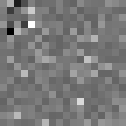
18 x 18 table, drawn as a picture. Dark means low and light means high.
An odd patch, rougher than its surroundings, sits in the top left. The top left is the roughest part. No overall slope runs across the table. No single row or column stands out from its neighbours. Neither half mirrors the other. On average the colour sits 50% of the way up the scale.
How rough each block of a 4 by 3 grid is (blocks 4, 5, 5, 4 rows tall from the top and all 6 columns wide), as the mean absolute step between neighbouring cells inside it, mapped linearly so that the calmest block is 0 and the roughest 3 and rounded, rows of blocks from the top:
300 | 110 | 000 | 000
